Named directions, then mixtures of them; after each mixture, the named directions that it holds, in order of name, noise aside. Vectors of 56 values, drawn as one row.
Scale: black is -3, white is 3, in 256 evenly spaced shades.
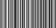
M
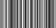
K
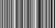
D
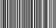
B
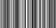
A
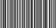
B, M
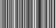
B, D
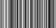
K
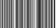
D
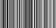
B, M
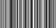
B, K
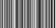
D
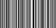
B, K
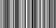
A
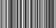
K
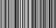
A, M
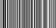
B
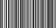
B, M
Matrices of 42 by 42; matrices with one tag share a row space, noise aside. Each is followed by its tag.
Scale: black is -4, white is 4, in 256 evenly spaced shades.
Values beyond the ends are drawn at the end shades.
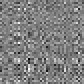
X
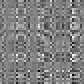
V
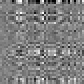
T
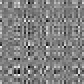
X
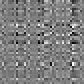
V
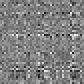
V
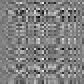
T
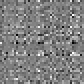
V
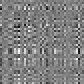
X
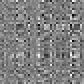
V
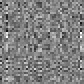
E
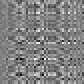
T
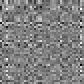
E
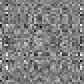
E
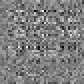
T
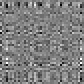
E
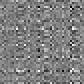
V
